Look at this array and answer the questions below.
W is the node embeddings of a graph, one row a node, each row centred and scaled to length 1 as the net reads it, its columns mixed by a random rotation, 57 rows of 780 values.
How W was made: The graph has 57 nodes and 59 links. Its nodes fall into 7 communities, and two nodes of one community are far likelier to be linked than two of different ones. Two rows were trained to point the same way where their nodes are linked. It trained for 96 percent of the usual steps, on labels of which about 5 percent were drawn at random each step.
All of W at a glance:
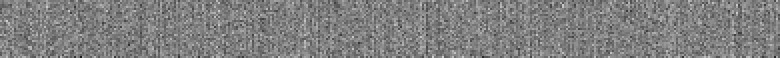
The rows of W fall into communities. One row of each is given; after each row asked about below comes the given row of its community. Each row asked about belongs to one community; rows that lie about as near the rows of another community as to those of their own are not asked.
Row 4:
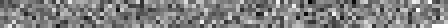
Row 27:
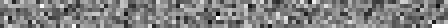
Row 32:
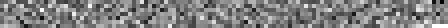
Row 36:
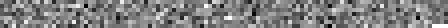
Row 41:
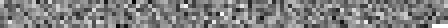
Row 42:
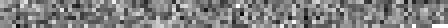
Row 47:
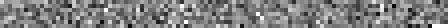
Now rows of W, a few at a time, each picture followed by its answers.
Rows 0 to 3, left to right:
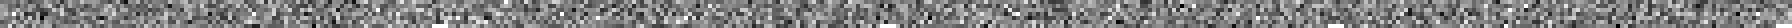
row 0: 4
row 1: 47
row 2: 32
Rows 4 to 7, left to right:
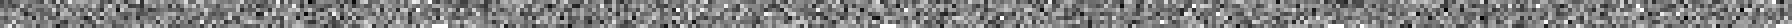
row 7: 4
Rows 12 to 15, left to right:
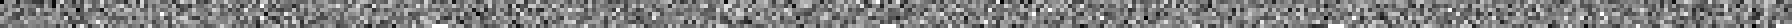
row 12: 4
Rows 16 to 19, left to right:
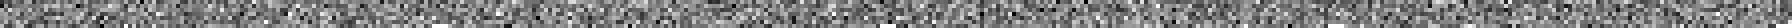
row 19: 27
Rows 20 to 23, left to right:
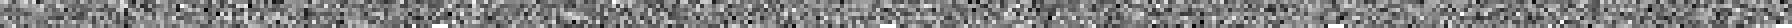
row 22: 27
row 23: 32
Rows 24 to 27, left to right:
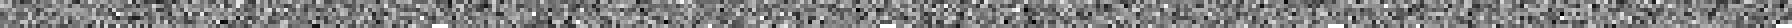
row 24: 32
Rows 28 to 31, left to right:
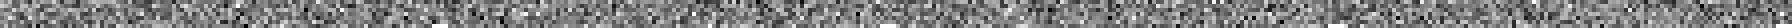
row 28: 32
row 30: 27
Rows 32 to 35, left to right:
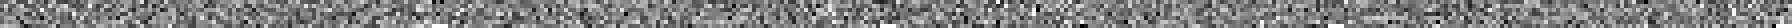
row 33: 32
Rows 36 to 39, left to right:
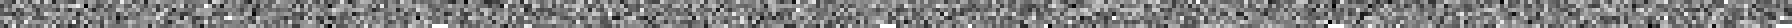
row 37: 4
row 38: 27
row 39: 42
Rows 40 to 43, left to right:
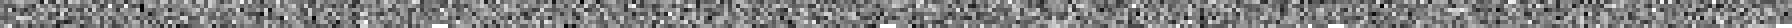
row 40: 47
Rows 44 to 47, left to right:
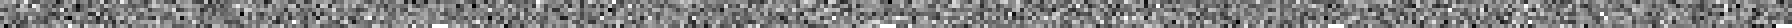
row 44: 42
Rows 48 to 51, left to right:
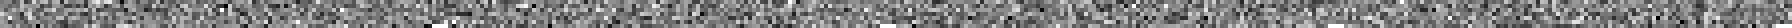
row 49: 36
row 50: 41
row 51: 47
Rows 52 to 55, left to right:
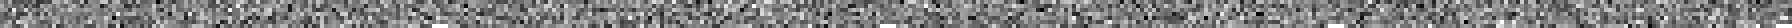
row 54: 41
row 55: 42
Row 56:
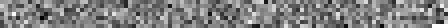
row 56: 4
